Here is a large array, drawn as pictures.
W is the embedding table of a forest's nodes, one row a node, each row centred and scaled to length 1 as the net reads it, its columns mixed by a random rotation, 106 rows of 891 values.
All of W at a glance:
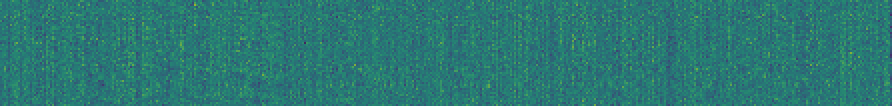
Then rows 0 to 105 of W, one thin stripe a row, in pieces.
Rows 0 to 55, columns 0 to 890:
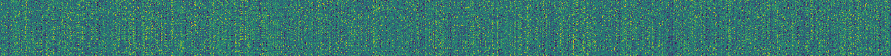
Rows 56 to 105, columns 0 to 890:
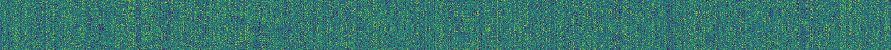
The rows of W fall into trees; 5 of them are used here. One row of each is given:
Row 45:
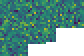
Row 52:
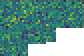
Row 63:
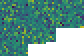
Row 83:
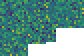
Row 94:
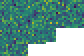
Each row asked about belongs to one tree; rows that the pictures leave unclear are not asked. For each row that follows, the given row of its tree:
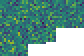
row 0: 52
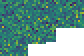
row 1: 83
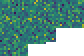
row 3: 63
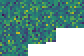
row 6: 52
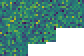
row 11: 52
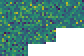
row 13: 52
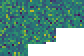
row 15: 63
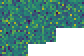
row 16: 94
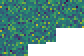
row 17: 94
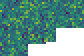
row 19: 52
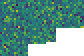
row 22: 63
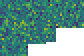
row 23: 45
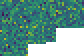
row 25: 94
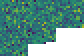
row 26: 63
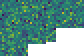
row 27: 52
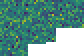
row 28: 63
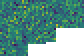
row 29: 52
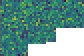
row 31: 52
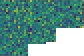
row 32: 63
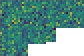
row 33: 52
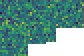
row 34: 45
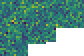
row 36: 52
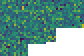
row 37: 63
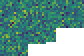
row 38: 52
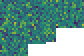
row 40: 45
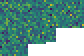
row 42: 45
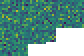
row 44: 63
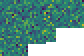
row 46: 45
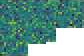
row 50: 94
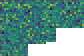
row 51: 45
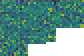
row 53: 63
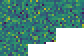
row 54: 63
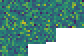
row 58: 45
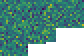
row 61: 45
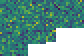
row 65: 52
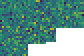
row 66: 83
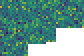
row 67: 94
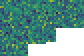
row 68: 94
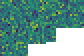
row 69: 94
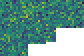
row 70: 52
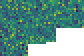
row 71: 94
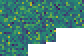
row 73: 52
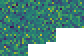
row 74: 63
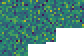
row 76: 63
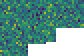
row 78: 45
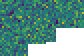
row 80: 83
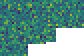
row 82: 45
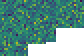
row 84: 83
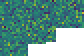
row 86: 83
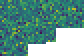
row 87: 94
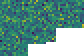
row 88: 63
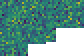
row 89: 52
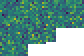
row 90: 52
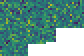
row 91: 45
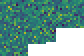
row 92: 63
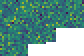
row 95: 52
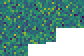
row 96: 63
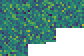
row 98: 45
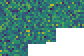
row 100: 45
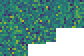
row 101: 83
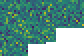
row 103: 45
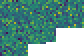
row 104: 94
